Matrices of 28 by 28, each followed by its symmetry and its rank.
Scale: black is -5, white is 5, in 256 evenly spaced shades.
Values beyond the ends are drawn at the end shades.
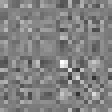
symmetric, rank three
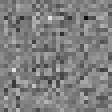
neither, rank five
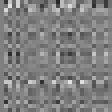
neither, rank two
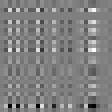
neither, rank one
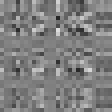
neither, rank two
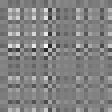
symmetric, rank one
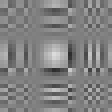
symmetric, rank one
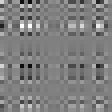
neither, rank one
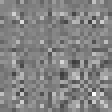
symmetric, rank three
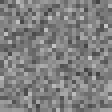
neither, full rank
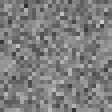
neither, full rank
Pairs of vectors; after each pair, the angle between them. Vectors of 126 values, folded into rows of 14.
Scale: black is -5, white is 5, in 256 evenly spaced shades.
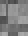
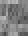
nearly opposite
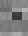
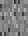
orthogonal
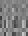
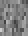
partly aligned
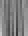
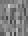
partly opposed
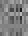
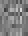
nearly opposite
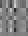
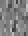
partly aligned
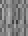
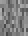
partly opposed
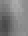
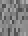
orthogonal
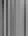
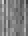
nearly opposite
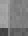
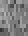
partly aligned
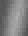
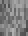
partly aligned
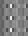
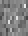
partly aligned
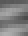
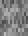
partly aligned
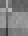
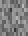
orthogonal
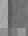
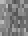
partly aligned
